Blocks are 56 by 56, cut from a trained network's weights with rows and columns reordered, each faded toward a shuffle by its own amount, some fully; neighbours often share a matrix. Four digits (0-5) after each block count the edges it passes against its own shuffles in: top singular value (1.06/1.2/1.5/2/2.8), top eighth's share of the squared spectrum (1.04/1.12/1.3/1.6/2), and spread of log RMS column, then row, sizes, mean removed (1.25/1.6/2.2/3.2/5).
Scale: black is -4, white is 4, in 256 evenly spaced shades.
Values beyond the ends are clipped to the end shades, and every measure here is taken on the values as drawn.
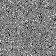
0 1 0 0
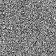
2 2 0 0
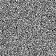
2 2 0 0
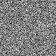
0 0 0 0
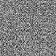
3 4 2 0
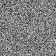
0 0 0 0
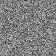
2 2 0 0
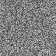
0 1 0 0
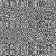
4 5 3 1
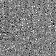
1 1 0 1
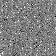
0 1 0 0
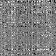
3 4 1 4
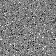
0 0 0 0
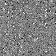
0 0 1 0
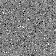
0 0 0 0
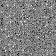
1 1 0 1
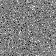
0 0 0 0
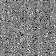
2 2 0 2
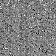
1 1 0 1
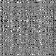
3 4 1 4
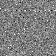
2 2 0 0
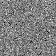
1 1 0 0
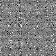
2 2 2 0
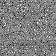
1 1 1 0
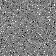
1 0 0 0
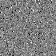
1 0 0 0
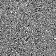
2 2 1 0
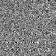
3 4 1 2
